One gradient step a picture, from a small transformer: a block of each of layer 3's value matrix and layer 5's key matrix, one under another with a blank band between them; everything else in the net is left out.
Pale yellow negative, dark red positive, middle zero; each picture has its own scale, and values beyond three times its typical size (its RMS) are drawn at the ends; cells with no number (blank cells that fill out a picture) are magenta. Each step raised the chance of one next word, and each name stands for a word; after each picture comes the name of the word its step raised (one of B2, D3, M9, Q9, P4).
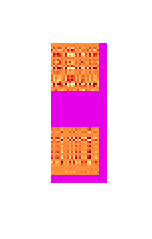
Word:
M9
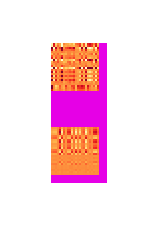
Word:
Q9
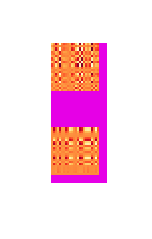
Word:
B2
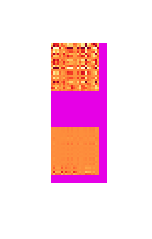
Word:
Q9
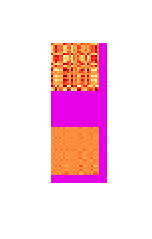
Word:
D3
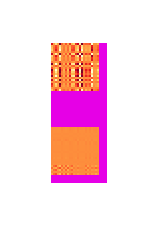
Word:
D3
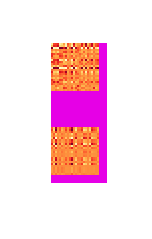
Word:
Q9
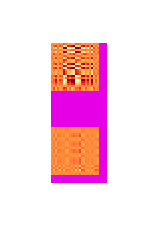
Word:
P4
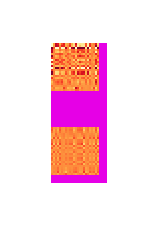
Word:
Q9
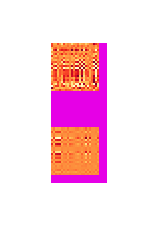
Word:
M9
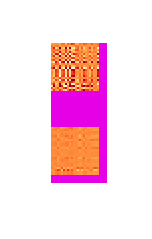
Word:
M9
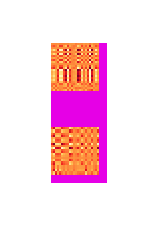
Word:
M9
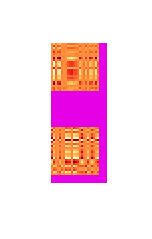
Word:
D3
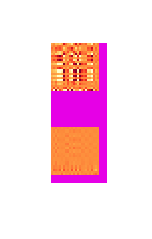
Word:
D3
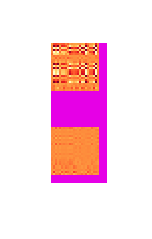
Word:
P4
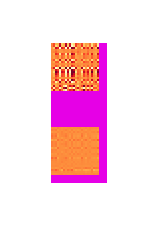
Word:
Q9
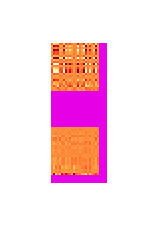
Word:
D3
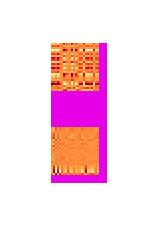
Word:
M9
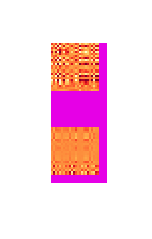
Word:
P4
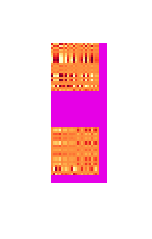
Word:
D3
